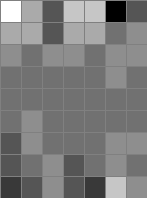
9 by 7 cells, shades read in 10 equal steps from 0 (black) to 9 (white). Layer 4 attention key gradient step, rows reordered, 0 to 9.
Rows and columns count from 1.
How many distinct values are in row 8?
3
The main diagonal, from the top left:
9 6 5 4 4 4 5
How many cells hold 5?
15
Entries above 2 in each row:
6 7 7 7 7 7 7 7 5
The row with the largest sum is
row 2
